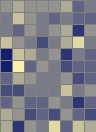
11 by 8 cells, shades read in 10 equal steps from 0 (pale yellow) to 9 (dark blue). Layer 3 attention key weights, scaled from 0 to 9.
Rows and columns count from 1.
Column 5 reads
4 6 4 5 4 5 5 5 4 7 1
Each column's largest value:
9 8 7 7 7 8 8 7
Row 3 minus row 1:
1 3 0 1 0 0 2 -1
